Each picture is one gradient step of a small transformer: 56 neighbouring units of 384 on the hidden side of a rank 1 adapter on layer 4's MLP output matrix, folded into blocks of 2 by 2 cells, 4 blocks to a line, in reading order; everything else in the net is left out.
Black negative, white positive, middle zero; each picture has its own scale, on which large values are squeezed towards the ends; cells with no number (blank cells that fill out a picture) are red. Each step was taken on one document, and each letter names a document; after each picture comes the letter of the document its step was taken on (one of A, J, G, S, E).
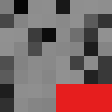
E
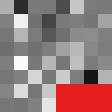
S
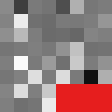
S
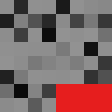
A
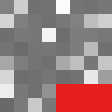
E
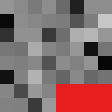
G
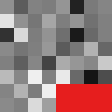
S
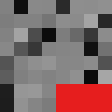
E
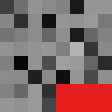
S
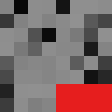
E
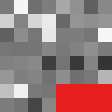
A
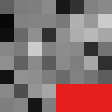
G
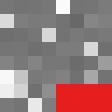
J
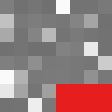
J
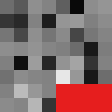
S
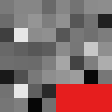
J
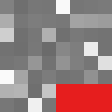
J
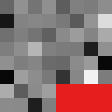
G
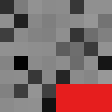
S
